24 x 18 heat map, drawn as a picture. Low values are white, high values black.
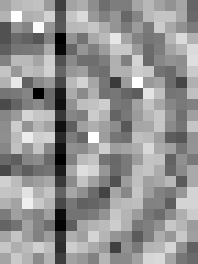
Rings: centred on the middle left. Average level on the scale: 40%. Odd lines: column 6. Ninth with the highest average: middle left.
